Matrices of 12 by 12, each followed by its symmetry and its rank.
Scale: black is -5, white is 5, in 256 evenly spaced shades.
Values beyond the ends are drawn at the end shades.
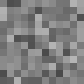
antisymmetric, full rank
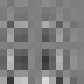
neither, rank one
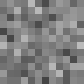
antisymmetric, full rank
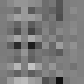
neither, rank two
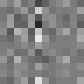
neither, rank two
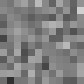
antisymmetric, full rank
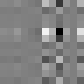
neither, rank one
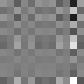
neither, rank one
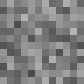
antisymmetric, full rank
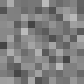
antisymmetric, full rank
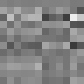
neither, rank two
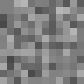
antisymmetric, full rank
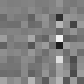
neither, rank two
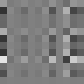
neither, rank one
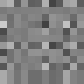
neither, rank two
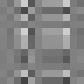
neither, rank one
